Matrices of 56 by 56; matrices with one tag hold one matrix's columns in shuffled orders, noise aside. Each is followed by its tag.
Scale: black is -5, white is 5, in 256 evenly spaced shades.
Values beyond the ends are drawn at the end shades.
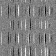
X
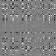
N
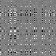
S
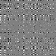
N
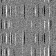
X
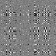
S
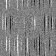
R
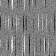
R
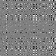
N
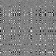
S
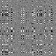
S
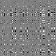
S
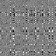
S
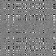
N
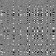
S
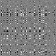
S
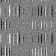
X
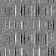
X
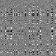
S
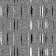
X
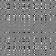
N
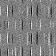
X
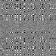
N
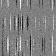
R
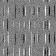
X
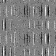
X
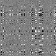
S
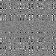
N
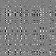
S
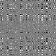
N
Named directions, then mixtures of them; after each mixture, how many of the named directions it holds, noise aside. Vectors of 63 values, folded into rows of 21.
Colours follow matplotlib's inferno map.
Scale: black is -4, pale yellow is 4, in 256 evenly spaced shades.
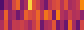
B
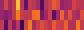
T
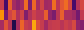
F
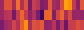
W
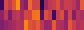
three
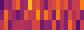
one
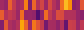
three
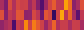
three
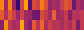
three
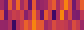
three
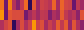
two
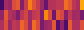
two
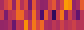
three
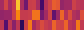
one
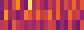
two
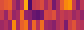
three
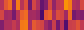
one
